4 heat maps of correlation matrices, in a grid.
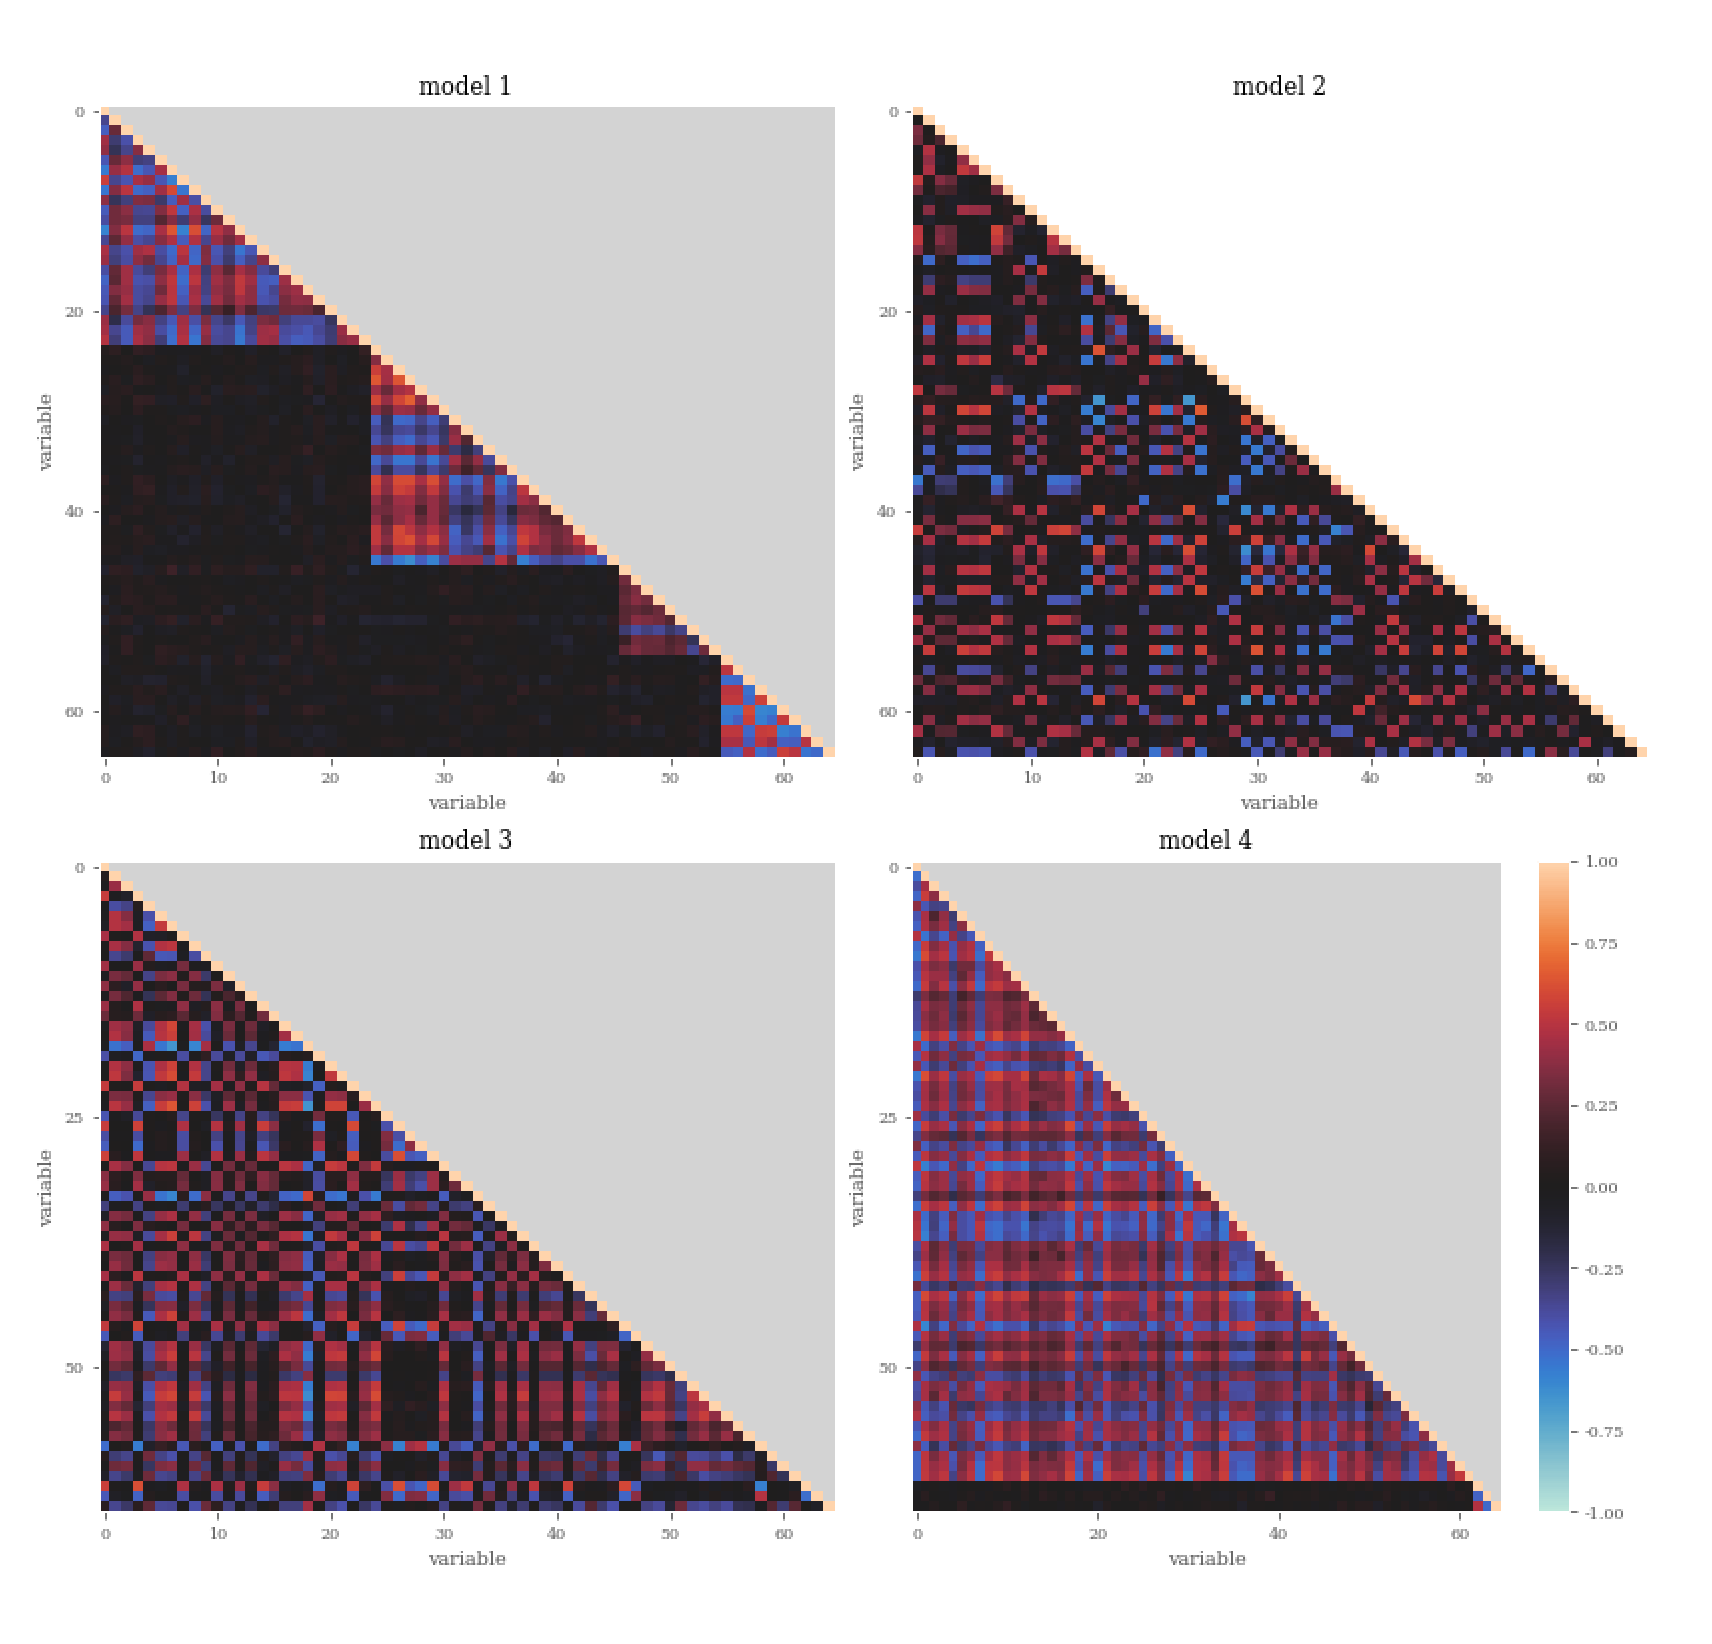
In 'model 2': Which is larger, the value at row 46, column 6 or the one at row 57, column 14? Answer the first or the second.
the first
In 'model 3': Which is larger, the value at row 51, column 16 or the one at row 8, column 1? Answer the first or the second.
the second
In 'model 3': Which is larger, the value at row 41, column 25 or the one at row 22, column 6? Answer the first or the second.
the second
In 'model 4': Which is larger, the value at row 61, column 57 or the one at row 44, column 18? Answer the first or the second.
the first
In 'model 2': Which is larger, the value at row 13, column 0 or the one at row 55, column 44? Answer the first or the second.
the first
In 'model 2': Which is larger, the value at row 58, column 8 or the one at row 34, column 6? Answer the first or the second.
the first
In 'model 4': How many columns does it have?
65
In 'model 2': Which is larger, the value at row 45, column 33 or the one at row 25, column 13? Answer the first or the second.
the first
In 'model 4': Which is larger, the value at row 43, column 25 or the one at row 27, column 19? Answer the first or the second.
the second
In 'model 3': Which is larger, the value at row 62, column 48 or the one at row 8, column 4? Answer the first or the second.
the first
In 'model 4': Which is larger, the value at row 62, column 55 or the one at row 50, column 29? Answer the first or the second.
the second
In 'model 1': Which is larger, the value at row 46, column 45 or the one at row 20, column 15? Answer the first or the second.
the first
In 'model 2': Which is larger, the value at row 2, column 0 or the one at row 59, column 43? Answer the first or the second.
the first
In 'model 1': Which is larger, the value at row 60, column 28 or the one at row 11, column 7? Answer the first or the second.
the first
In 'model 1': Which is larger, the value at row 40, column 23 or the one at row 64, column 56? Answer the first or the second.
the first
